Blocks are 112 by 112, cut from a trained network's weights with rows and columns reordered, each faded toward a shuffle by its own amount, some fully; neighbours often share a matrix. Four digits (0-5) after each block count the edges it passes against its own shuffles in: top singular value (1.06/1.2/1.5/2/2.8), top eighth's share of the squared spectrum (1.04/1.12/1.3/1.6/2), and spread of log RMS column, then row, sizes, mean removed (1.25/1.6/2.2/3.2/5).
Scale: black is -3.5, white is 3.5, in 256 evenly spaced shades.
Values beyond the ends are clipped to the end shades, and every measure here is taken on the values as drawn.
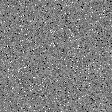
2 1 0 0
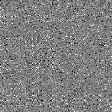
4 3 2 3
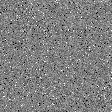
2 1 0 0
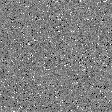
2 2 0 1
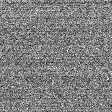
3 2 0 0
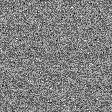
0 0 0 0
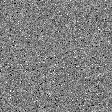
2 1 0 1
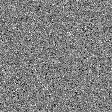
1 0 0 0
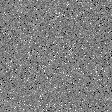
0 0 0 0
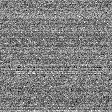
4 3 0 1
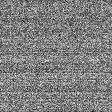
3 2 0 0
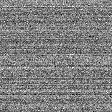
4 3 0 2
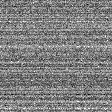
5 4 0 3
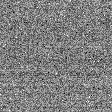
2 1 0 0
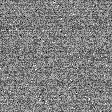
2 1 0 0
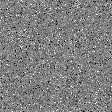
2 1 0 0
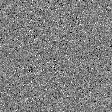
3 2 0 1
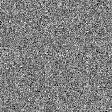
2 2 0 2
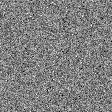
0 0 0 0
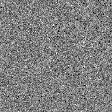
2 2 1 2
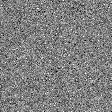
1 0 0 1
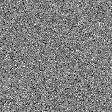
3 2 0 1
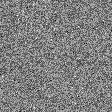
0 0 0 0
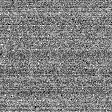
4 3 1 1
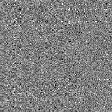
4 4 2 2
